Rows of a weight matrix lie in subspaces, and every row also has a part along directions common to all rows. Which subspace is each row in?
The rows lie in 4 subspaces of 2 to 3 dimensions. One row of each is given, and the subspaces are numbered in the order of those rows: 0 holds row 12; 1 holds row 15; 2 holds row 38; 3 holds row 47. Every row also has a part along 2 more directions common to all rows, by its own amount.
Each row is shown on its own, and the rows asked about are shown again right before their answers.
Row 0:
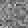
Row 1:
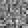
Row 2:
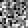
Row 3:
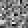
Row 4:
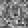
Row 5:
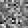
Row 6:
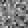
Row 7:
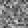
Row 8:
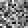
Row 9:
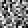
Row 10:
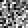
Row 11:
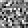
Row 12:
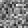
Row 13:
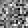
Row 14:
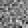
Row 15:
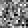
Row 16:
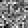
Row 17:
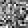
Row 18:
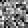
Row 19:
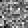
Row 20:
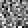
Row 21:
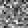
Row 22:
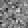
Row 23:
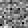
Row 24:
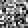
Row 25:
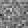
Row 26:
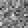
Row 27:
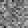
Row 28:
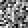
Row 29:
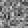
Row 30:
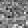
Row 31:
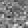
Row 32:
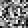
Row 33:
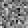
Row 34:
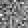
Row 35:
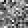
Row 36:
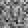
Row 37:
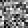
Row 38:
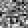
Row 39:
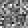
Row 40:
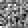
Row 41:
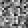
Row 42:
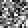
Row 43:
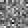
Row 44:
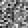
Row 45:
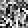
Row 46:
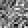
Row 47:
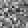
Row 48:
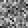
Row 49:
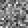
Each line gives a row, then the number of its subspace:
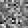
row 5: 3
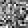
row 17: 0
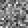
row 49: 0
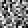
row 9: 2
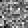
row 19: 0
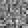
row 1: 2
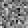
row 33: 3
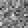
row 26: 3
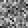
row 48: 3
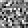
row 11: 2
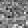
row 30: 2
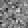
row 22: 3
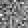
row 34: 2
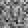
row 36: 1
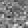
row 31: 2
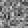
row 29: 3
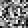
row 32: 1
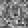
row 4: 1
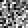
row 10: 2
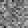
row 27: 3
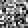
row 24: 0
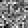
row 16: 0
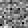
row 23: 0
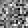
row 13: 0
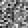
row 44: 1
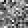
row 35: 3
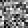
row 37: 0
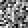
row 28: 1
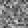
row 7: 1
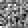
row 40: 2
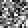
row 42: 1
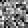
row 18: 0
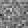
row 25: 2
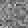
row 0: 0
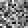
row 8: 3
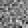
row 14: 2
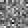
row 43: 3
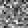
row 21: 1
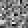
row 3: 3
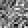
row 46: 0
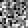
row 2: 2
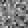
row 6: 0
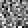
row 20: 2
